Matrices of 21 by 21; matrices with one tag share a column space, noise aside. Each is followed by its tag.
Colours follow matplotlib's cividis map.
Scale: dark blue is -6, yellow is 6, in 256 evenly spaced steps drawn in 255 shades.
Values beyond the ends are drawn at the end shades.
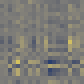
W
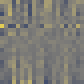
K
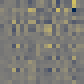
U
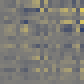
U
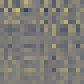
U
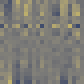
K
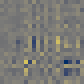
W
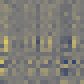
W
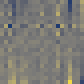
K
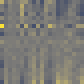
K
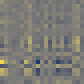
W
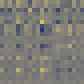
U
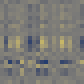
W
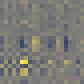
W
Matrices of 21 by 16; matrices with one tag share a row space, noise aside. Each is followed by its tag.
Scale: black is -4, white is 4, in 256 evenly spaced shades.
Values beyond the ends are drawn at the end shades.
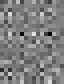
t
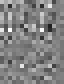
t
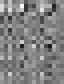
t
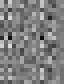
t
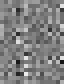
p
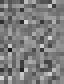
t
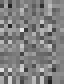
t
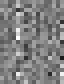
p
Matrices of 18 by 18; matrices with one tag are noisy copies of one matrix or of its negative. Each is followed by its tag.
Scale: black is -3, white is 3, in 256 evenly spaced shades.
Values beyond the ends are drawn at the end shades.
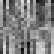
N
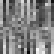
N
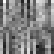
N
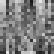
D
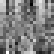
D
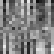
N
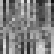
N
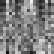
D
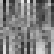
N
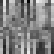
N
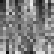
D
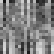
N
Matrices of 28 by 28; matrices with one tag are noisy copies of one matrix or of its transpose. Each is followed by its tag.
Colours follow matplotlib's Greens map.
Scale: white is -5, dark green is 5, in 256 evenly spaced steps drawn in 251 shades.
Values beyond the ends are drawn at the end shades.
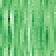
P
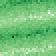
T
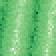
T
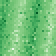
T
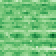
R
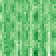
R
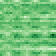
R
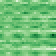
R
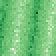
T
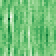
P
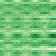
R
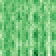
R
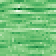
P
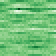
P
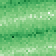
T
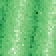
T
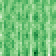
R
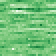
P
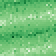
T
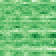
R
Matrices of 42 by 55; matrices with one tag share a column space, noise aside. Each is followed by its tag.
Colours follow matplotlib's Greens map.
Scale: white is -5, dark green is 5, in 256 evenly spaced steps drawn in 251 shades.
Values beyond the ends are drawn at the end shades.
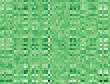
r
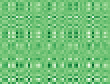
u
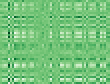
u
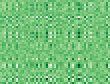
u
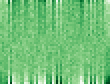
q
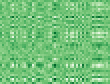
u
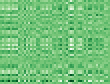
r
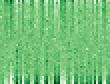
q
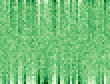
q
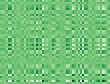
r
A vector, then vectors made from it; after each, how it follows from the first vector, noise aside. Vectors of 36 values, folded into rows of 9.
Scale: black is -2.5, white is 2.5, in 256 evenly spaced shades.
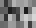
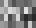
negated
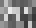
negated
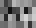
copied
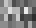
negated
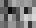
copied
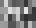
negated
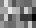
negated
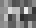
negated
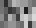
copied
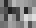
copied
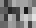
copied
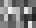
negated
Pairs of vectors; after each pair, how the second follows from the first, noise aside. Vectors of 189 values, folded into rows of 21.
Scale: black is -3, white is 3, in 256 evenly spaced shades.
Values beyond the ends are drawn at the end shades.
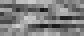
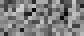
shuffled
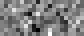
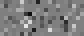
partly zeroed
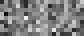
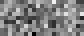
wrapped around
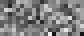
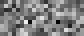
wrapped around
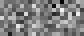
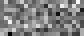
shuffled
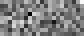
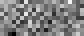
shuffled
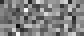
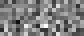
shuffled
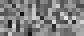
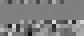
partly zeroed
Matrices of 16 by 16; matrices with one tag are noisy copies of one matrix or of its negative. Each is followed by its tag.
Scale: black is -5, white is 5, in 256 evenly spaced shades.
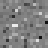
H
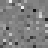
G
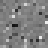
H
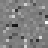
H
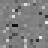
H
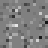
H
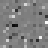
H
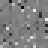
G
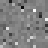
G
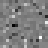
H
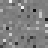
G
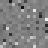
G
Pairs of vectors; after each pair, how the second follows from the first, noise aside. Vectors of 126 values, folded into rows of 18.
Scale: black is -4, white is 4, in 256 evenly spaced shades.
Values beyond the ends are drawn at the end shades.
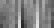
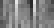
reversed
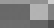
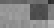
negated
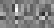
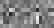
reversed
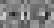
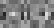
negated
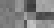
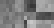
copied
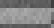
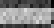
scaled up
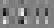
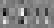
copied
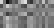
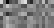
copied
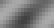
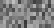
shuffled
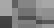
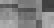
reversed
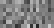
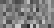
negated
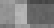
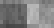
reversed
